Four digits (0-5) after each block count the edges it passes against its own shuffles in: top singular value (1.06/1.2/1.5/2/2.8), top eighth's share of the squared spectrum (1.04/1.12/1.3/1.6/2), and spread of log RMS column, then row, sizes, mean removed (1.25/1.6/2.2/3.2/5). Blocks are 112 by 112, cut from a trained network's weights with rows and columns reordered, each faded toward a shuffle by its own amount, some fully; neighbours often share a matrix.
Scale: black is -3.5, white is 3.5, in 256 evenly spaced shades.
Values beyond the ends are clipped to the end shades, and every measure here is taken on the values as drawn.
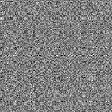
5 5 2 3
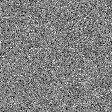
2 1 0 0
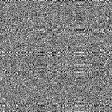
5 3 1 3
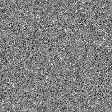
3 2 0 1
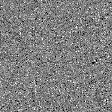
2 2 1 1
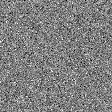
1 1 0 0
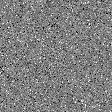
0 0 0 0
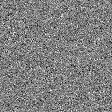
2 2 0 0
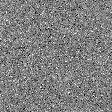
0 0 0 0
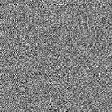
4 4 2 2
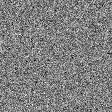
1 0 0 0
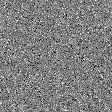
2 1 0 0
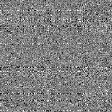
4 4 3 3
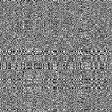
5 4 2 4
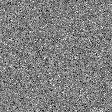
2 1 0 0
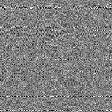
4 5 2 3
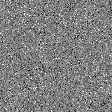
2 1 0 0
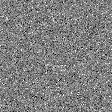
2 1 0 0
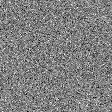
0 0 0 0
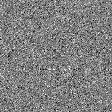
3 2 0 1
